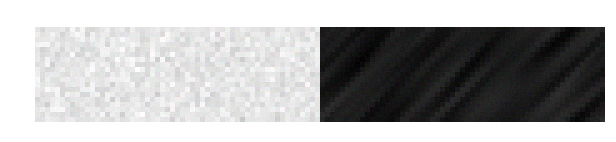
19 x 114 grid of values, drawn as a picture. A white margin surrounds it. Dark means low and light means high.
The table splits into one row of 2 panels. Panel 1,1: very high, fine-grained, faint in contrast. Panel 1,2: very low, slanting up to the right, faint in contrast.
